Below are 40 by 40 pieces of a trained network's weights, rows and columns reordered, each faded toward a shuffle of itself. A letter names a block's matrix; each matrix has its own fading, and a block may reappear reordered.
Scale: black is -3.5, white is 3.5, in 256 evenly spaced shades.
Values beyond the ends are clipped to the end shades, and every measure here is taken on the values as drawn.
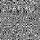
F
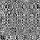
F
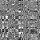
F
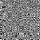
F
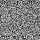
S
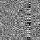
F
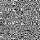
F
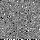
S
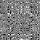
F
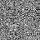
S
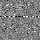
S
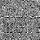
S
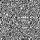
S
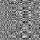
F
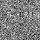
S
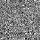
S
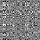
F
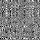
F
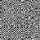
F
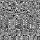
F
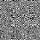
F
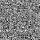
S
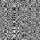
F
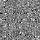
S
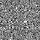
S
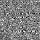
S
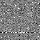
S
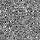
S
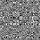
F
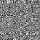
F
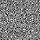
F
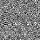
S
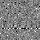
S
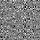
F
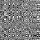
F
